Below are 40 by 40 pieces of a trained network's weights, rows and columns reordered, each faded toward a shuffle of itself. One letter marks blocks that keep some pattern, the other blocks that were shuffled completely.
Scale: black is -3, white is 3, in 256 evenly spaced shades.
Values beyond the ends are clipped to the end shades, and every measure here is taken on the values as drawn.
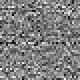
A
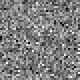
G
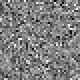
G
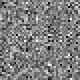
A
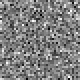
G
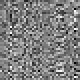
A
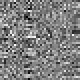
A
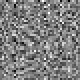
A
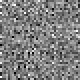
A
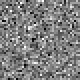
G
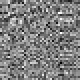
A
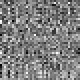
A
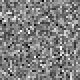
G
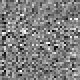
A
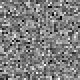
G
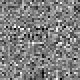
A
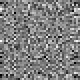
A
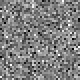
G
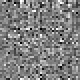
A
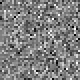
G
